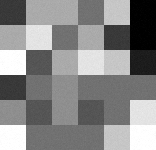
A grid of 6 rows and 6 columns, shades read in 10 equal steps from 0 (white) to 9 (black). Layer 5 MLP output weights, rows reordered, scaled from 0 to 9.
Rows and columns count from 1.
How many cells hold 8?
1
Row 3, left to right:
0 6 3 1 2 8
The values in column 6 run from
0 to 9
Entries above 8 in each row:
1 1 0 0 0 0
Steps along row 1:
down same up down up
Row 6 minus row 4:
-7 0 1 0 -3 -5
